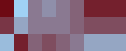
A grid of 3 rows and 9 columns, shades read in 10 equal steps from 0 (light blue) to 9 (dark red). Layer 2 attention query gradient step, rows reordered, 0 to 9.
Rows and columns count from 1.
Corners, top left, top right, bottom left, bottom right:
9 8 1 2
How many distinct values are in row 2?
5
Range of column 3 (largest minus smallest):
1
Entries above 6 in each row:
4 1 1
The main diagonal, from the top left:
9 2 5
